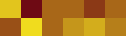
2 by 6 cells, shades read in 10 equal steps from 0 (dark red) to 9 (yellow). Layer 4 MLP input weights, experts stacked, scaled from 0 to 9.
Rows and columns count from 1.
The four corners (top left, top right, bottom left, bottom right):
8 4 3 5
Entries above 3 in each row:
4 5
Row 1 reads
8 0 4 4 2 4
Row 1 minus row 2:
5 -9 0 -2 -5 -1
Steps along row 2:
up down up up down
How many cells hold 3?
1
